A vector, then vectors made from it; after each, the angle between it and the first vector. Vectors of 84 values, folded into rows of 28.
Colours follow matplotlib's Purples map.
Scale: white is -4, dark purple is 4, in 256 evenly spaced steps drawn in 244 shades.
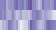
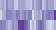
nearly opposite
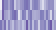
orthogonal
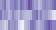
nearly parallel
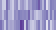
partly opposed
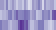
nearly opposite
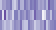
orthogonal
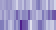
nearly opposite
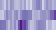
nearly opposite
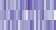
partly aligned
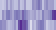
nearly opposite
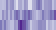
nearly opposite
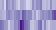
nearly opposite
